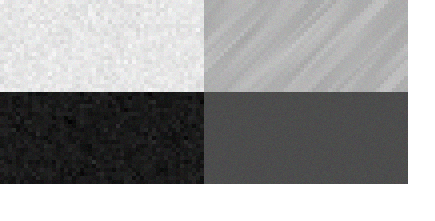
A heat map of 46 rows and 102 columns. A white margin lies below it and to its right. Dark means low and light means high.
It is made of 2 by 2 panels. Panel 1,1: very high, fine-grained, faint in contrast. Panel 1,2: high, slanting up to the right, faint in contrast. Panel 2,1: very low, fine-grained, faint in contrast. Panel 2,2: low, flat.
